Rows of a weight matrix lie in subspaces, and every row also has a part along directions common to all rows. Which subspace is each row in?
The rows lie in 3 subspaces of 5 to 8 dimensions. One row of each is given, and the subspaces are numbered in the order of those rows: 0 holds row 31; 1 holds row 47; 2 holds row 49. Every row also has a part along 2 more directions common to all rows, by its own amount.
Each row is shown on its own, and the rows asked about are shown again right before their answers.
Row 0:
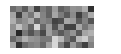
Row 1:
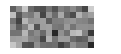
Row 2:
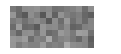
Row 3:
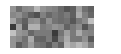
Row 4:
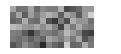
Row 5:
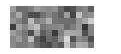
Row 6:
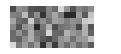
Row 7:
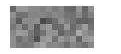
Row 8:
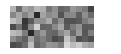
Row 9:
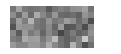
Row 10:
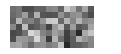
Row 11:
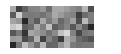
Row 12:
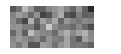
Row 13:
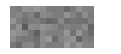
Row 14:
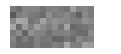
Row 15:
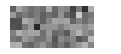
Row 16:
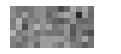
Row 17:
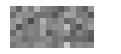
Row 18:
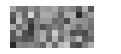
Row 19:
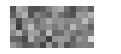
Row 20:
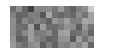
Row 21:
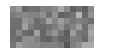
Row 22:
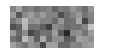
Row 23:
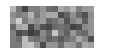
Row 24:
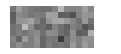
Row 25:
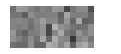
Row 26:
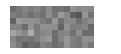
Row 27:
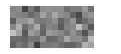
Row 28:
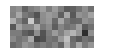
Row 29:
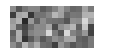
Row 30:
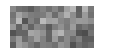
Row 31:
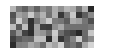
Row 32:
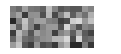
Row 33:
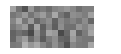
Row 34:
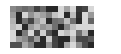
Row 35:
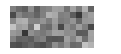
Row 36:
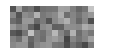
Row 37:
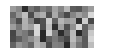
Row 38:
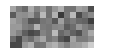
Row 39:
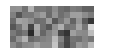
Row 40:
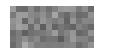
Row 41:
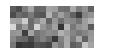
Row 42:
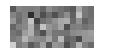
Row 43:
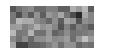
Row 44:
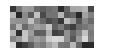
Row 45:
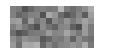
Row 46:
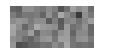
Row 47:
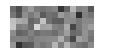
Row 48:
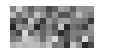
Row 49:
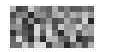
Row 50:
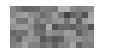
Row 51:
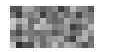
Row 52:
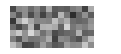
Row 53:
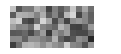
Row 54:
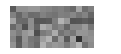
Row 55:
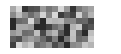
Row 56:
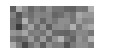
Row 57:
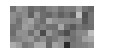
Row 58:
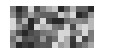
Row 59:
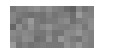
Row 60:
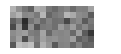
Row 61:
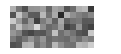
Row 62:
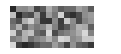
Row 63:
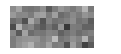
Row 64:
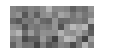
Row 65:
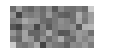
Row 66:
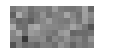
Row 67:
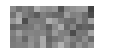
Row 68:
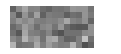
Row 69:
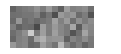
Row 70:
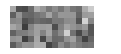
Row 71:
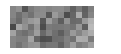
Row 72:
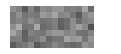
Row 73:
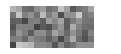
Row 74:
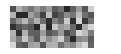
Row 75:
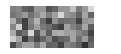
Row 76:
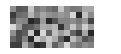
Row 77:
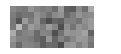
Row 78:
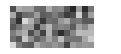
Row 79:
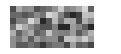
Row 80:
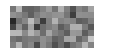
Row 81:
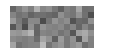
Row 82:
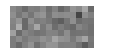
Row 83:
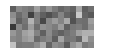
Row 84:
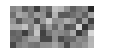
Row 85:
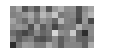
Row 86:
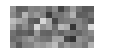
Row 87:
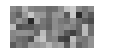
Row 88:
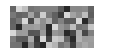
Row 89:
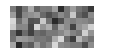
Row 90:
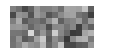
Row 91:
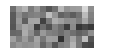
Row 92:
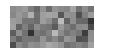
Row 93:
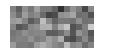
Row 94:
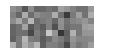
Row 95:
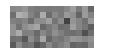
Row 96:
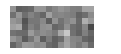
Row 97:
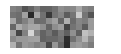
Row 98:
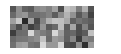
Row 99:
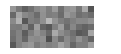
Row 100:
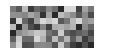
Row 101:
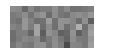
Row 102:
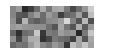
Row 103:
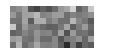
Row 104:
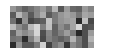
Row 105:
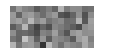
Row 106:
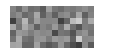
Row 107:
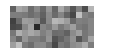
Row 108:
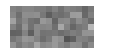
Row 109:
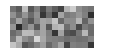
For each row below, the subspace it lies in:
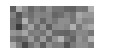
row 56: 2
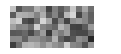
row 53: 1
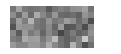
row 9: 1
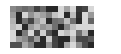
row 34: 0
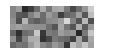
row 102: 2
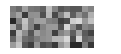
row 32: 0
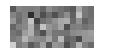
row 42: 0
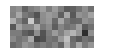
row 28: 0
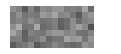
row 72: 1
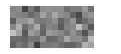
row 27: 1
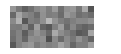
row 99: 0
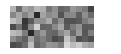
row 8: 0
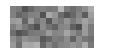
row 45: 2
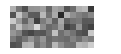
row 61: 0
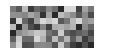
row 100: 0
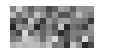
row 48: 1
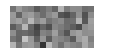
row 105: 2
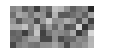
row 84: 2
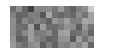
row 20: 2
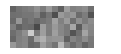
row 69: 0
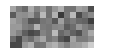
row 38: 0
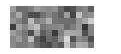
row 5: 0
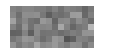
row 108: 1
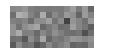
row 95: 2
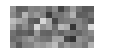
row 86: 1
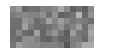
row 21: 1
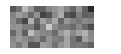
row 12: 2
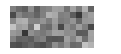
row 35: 1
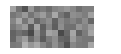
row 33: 2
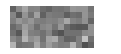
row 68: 1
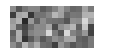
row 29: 2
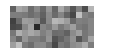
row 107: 1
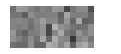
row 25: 2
